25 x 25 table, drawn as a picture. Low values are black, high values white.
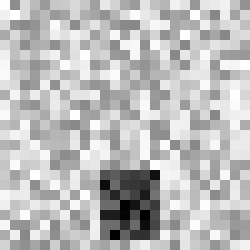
An odd patch, lower than its surroundings, sits in the bottom middle. Most values sit high, with a long tail of low ones. The bottom middle is the ninth with the lowest average. No regular stripes run through it.
